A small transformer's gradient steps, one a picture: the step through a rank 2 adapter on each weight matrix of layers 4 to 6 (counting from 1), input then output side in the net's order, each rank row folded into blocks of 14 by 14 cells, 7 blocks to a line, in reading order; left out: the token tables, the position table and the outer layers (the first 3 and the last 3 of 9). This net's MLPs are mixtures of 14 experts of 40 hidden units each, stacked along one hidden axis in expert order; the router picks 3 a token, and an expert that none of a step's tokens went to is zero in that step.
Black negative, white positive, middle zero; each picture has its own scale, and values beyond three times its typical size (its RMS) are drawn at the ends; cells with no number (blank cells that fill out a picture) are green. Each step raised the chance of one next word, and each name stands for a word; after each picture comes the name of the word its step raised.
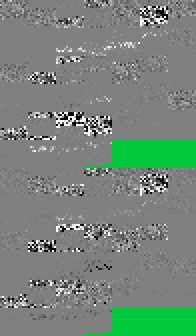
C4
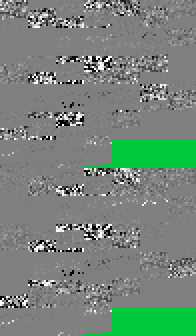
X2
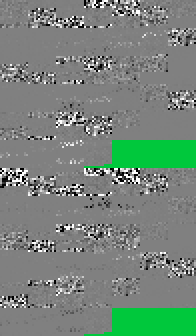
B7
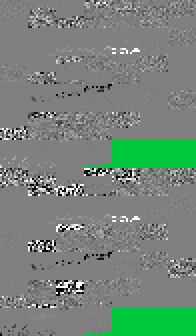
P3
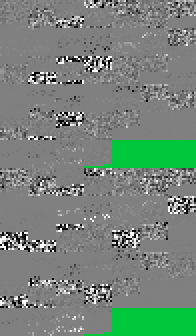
X2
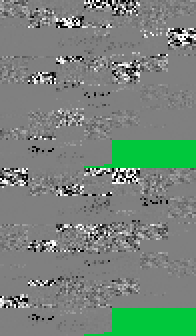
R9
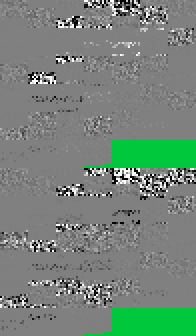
R9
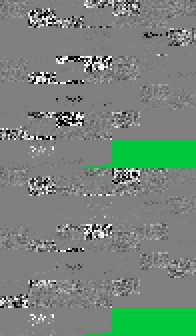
X2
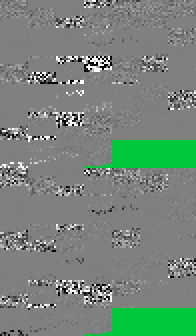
C4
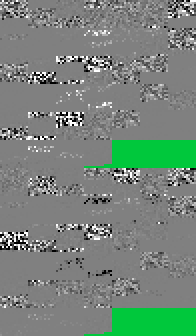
C4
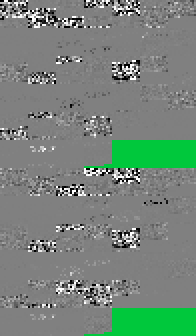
B7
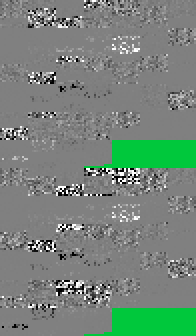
P3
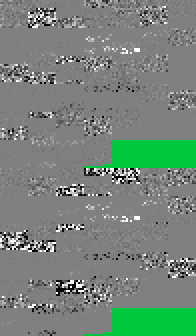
P3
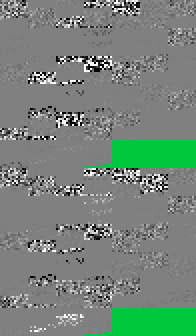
X2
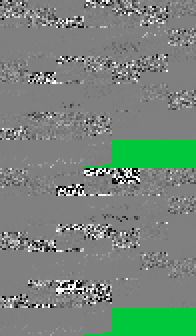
B7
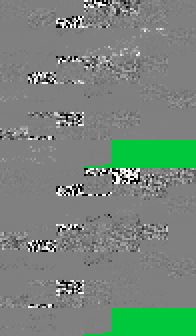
B7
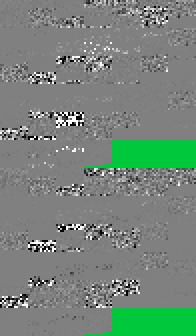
C4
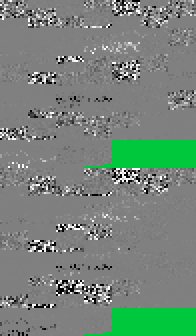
P3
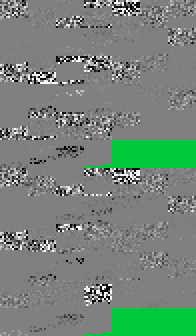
R9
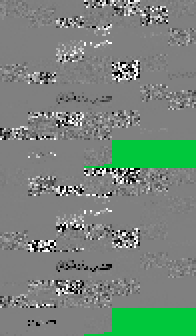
P3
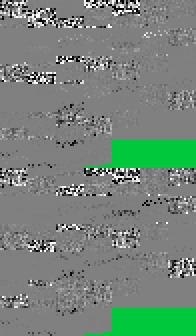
R9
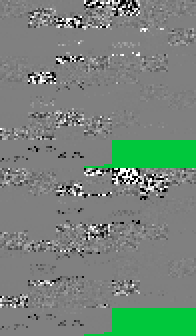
R9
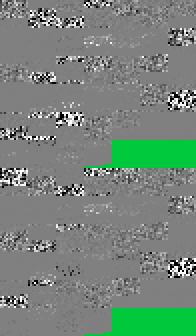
C4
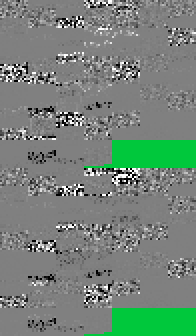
R9
